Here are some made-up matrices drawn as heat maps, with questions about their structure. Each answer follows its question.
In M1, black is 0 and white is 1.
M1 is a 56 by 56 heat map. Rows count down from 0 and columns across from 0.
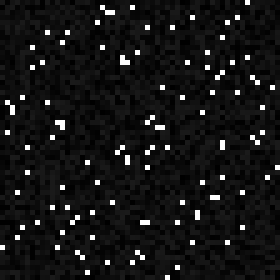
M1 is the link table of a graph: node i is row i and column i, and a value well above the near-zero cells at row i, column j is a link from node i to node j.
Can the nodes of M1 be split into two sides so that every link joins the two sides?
yes
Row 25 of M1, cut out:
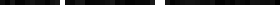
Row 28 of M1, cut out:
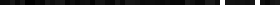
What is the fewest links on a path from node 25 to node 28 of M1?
5
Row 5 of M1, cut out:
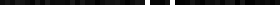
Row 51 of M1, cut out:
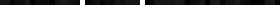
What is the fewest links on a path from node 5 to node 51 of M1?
4
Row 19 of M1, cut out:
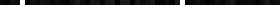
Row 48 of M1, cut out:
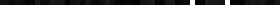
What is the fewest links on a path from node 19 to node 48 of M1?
3
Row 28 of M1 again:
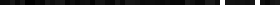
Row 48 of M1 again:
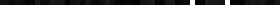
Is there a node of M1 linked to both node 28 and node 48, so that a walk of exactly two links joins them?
no
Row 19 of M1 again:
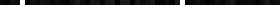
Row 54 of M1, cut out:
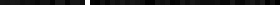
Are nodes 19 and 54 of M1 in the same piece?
no
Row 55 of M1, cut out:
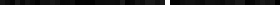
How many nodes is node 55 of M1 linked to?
1
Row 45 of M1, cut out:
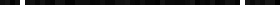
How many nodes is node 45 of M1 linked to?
2
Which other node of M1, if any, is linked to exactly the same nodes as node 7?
node 14
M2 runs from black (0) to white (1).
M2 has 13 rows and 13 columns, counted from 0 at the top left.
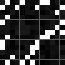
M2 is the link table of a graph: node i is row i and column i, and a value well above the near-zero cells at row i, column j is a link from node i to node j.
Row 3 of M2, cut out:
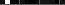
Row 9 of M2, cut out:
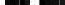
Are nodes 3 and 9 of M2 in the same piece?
yes
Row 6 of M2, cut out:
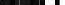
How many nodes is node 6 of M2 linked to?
3
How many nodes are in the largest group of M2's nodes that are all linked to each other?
2
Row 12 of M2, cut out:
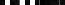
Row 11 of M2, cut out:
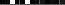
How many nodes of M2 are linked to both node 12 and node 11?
0
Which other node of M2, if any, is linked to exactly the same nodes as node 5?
node 2
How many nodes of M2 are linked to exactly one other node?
4
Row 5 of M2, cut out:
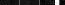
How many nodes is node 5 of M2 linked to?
1
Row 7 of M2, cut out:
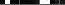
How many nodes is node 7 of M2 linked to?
3
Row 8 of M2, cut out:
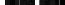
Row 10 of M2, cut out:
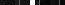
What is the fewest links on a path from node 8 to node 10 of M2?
4
